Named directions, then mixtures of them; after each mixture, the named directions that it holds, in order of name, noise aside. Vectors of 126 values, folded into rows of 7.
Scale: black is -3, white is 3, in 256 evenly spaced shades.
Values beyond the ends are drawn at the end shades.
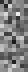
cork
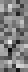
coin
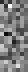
coin, cork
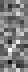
coin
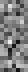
coin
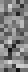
coin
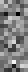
coin, cork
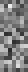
coin, cork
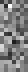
coin, cork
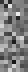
cork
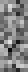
coin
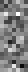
coin, cork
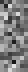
cork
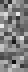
cork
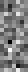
coin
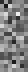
cork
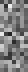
coin, cork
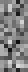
coin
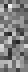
coin, cork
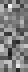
coin, cork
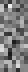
coin, cork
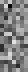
coin, cork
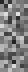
cork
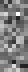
coin, cork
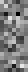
coin, cork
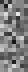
cork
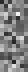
cork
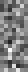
coin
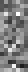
coin, cork
